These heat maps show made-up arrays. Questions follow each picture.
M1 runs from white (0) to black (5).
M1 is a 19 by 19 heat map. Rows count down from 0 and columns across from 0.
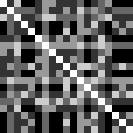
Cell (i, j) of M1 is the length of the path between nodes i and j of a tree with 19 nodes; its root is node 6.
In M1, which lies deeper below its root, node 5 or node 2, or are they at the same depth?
node 5
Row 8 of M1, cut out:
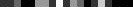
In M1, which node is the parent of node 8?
14
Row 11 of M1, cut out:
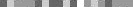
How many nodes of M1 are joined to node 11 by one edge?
4
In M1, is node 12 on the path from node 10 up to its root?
no
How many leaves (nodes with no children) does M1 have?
13
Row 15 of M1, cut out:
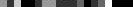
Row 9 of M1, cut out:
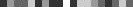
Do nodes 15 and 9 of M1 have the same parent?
no
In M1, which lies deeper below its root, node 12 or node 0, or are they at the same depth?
node 12
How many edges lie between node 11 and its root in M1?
1
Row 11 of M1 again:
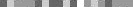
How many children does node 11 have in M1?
3
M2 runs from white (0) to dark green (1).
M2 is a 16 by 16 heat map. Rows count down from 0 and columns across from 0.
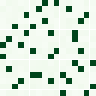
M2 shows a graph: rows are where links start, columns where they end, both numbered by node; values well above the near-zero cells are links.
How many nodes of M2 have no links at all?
0
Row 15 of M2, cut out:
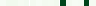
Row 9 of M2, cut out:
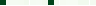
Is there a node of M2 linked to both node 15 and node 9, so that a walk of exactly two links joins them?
no
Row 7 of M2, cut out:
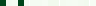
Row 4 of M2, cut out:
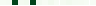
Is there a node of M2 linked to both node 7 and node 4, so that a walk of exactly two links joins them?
no
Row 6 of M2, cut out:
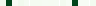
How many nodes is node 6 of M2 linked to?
2
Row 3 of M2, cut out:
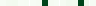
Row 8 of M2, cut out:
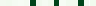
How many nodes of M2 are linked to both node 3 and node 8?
1
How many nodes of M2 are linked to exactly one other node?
0
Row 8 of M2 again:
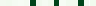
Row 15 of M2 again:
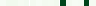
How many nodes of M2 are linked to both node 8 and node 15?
0
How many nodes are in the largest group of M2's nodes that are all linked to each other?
2
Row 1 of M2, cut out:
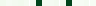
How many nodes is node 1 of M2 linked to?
2
